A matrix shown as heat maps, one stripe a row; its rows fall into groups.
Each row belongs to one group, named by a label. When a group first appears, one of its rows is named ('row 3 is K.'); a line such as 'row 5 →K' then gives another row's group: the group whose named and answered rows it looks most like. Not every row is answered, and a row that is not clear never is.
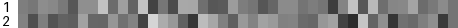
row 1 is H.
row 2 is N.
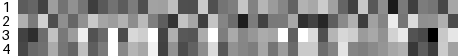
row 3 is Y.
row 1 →N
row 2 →H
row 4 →Y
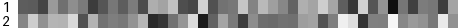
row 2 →H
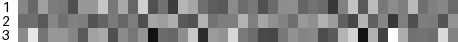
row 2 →N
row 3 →H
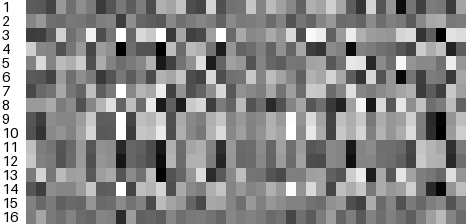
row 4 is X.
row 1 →N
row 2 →X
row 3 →Y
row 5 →H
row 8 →H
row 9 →Y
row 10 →Y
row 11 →X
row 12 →X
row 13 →H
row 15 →N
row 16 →X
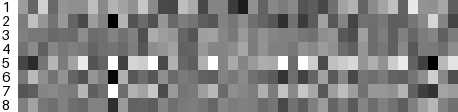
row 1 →H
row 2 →X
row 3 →N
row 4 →N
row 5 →Y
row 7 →Y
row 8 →X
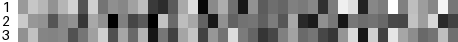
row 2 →X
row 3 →H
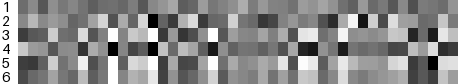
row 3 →Y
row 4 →X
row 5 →Y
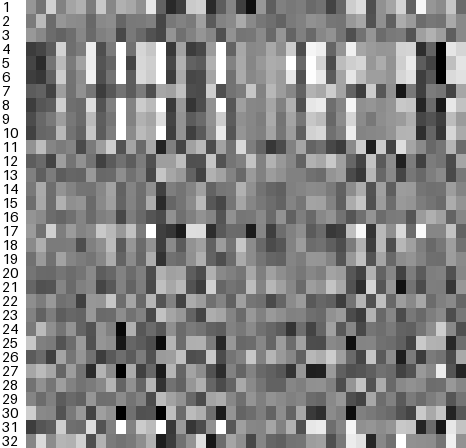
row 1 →H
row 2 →H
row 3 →X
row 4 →Y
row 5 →Y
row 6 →Y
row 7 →N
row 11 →H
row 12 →N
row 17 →H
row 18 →H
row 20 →N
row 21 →N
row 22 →H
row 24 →X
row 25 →X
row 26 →N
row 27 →X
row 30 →X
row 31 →Y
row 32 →H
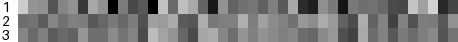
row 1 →X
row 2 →N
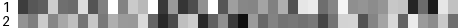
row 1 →Y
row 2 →H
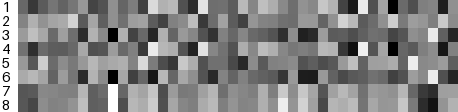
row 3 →X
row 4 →N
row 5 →H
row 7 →Y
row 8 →Y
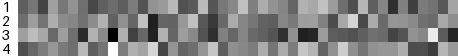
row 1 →N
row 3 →X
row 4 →Y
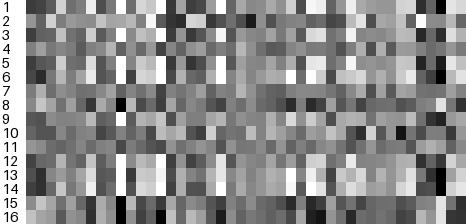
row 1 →Y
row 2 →H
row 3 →Y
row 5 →Y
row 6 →Y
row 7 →H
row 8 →X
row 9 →Y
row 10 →N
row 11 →X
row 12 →Y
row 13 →Y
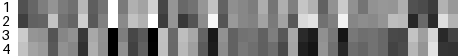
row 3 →X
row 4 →X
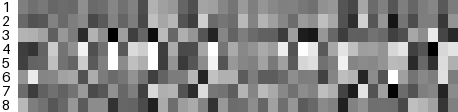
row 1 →N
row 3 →X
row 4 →Y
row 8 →X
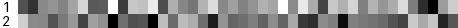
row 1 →Y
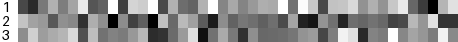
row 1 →Y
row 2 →X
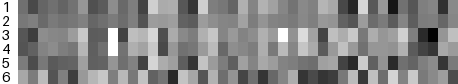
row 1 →N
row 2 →N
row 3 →Y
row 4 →Y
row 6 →H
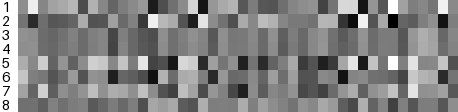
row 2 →N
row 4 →X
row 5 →H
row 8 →N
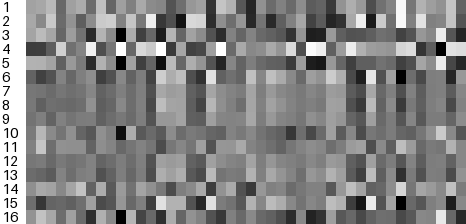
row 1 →H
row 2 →H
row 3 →X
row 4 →Y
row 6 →N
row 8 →N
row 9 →N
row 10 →X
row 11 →H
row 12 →N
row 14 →H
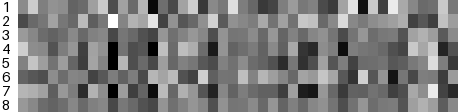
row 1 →H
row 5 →X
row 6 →N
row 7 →X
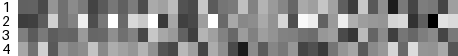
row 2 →Y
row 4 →H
